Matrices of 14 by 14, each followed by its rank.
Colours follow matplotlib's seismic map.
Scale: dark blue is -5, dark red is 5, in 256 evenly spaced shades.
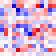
three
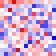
full rank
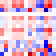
three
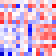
three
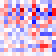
three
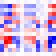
two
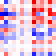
two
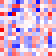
three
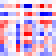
two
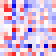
three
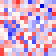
full rank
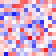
full rank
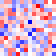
full rank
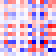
two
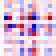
two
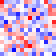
full rank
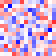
full rank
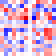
three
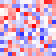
full rank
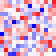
full rank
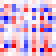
two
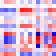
two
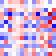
three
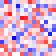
full rank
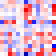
three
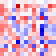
three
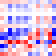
two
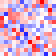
full rank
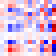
two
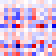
two
